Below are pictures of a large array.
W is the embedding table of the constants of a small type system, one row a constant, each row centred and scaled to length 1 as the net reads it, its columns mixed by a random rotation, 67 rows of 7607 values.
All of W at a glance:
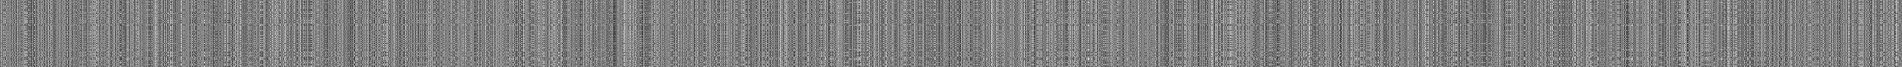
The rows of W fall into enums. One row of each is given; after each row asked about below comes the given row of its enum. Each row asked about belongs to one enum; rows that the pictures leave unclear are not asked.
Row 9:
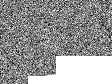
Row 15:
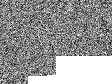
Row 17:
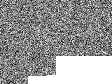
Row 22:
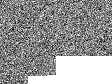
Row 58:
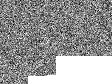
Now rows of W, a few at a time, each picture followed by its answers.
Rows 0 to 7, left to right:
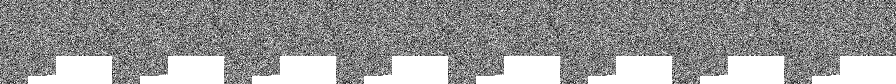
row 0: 17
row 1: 9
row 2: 58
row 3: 17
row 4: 9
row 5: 17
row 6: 15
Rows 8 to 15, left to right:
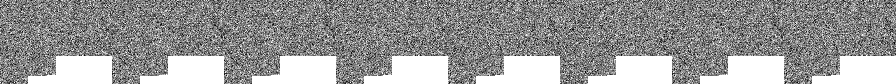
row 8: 17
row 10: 9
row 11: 17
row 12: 15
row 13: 22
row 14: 9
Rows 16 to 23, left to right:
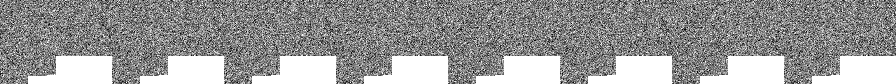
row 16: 9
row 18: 15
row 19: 17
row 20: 22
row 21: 15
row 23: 17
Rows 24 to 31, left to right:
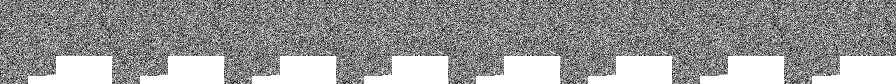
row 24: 9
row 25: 58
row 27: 17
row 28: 17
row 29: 17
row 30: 9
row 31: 15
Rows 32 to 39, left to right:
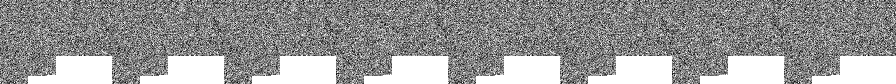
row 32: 17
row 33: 15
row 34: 15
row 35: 9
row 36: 17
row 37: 15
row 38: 9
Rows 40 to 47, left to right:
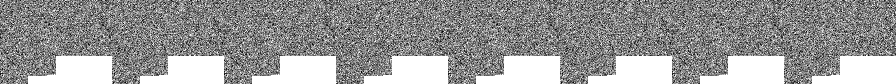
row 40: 9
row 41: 15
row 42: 9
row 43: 22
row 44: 9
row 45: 15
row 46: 9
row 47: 17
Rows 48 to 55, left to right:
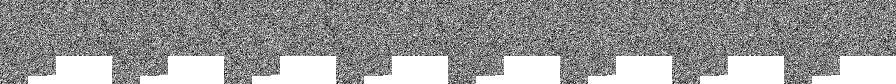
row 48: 15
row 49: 58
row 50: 9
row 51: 15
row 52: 22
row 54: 15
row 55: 22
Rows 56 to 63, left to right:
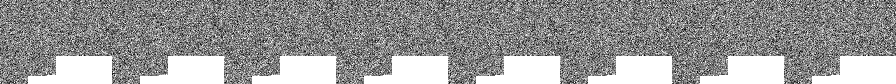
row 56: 17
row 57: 9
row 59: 58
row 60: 15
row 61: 17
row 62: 22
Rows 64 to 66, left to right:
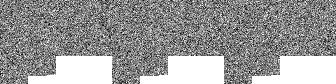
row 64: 9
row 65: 17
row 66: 22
